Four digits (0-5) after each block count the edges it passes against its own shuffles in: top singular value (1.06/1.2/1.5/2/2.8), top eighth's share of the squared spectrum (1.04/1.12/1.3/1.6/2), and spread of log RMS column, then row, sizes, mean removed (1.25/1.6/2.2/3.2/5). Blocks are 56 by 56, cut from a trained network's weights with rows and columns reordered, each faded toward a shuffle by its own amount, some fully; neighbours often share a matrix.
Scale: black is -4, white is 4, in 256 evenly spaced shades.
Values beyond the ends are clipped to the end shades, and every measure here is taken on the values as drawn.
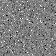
0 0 0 0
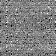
3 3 2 0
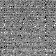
3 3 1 0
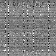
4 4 3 1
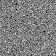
0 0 0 0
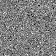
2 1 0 0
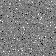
0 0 0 0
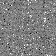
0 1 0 0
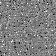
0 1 0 0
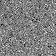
0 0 0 0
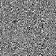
3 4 2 2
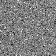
0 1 0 0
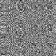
3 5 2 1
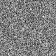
2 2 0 0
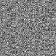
3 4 2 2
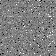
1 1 0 0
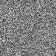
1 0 0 0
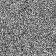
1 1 0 0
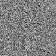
3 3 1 0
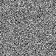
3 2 0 0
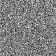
1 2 0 0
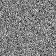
1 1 0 0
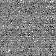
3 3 2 0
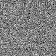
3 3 0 0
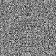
3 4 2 0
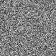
2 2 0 0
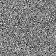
2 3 0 0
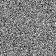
0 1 0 0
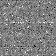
2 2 0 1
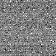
2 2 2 1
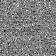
1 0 0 0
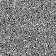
2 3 1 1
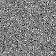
0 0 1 0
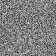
1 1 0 0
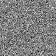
2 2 0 0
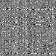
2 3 0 3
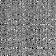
3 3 0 3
